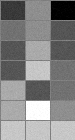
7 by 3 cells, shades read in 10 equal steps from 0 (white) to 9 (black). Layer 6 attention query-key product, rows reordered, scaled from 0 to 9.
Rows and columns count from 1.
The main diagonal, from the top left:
7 4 6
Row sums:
20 15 15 13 14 7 6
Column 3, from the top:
9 6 6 5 5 4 2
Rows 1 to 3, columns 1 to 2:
7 4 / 5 4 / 6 3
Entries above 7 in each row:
1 0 0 0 0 0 0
